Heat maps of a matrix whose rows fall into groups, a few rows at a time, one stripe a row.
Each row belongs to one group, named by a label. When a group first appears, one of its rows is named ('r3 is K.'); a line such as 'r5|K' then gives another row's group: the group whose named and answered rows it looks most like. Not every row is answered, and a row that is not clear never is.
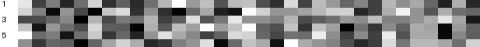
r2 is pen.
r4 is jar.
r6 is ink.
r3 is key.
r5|jar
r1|jar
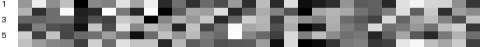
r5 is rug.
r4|key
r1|key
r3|ink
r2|pen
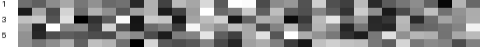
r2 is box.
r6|pen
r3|pen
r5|ink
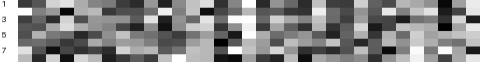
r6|ink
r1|box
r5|ink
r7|key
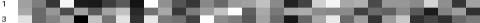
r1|pen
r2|rug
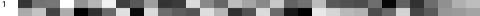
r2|pen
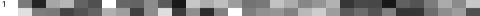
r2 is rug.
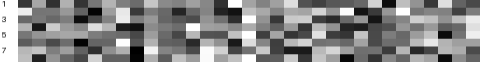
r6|ink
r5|box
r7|pen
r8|jar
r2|pen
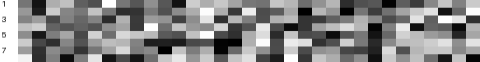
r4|pen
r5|ink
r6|ink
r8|jar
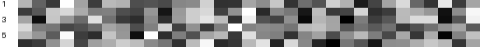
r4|rug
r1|pen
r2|box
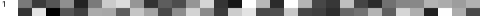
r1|ink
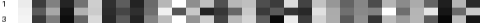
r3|jar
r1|jar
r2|jar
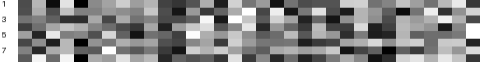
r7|rug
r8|key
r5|rug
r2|box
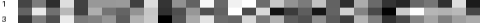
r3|box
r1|box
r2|key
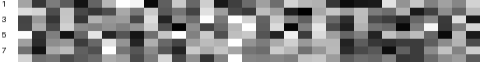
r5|jar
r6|rug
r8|rug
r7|rug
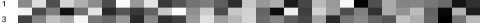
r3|box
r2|jar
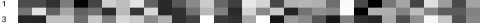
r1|ink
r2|pen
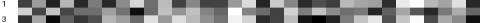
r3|key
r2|rug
